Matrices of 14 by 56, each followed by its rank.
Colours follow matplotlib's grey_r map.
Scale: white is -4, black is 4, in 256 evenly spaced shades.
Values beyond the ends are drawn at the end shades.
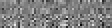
three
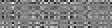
two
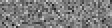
full rank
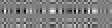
one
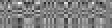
two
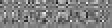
three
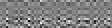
two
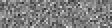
full rank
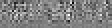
three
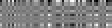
one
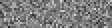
full rank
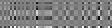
one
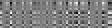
one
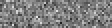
full rank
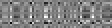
two
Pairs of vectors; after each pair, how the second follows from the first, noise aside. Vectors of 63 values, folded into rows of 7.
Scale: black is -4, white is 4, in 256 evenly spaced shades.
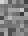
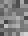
reversed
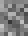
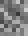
reversed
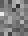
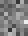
reversed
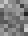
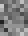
reversed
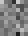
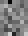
reversed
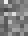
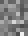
reversed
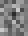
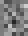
reversed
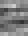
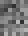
sign-scrambled
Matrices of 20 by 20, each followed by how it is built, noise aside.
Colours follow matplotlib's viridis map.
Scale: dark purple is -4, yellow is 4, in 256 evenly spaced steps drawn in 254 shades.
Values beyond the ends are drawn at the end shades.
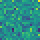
low rank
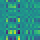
low rank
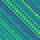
Toeplitz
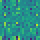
low rank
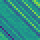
Toeplitz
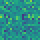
low rank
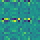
low rank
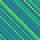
Toeplitz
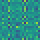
low rank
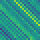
Toeplitz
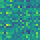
low rank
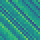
Toeplitz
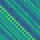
Toeplitz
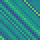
Toeplitz
